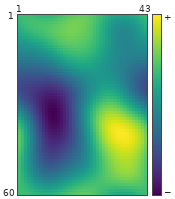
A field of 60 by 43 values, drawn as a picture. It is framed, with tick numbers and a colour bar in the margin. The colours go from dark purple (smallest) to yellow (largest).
There are no regular stripes. There are no lone odd cells. The middle left is the ninth with the lowest average. The halves do not mirror each other. The field is smooth, with broad soft blobs.
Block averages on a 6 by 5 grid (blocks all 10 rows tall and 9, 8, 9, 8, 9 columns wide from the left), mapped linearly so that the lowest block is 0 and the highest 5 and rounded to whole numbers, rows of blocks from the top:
44433 / 23332 / 11232 / 20254 / 21255 / 33344
